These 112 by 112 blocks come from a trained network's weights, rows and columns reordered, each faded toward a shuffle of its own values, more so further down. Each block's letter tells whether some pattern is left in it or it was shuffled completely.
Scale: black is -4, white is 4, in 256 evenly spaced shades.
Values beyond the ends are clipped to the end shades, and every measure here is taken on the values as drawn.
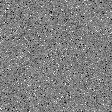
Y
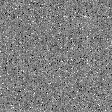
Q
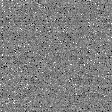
Q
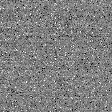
Q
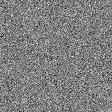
Y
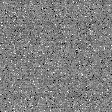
Q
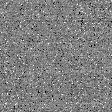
Q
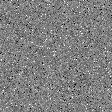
Y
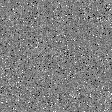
Q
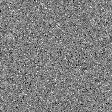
Q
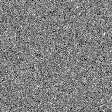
Q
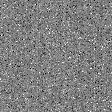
Q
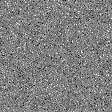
Y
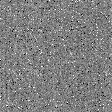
Q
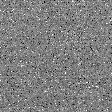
Q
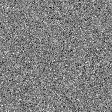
Q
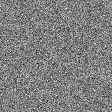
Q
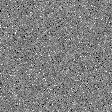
Y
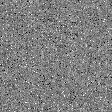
Q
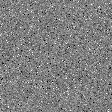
Y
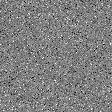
Y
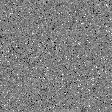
Y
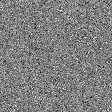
Y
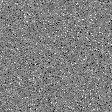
Y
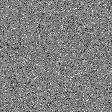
Y
